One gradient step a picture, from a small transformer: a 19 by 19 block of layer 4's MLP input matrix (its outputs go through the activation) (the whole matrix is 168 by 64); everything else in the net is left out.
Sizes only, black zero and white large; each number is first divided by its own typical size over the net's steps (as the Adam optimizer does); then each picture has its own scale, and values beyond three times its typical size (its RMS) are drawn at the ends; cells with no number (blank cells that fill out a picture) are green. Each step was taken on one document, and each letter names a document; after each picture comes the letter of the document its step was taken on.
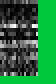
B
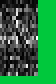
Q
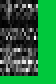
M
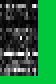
M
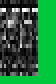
Q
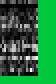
B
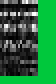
B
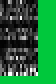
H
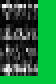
M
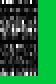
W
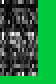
Q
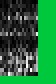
H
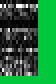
M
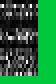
M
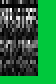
B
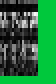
B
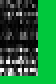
H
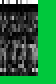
B
